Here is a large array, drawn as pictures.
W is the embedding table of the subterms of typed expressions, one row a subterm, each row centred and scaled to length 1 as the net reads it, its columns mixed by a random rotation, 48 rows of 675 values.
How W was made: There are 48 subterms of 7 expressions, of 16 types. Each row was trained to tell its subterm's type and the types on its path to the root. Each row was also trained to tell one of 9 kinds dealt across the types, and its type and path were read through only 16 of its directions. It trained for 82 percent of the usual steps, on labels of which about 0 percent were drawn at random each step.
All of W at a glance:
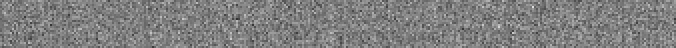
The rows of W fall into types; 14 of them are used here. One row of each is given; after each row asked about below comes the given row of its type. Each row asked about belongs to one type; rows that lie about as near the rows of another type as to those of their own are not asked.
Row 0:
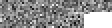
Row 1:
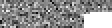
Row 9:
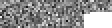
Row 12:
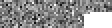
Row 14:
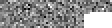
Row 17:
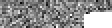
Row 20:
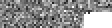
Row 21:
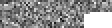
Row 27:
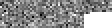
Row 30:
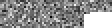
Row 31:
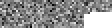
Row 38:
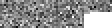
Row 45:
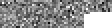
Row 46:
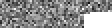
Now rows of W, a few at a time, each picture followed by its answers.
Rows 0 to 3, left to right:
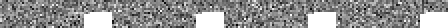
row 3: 14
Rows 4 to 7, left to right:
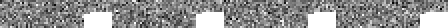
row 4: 1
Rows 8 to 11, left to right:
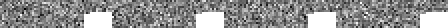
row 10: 9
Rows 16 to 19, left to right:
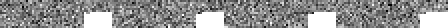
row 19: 1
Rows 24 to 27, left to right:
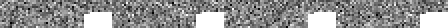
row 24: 14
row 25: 21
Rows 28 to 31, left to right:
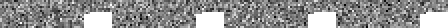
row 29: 9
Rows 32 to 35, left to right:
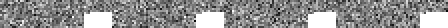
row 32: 38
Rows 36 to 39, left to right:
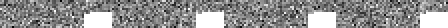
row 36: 46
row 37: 12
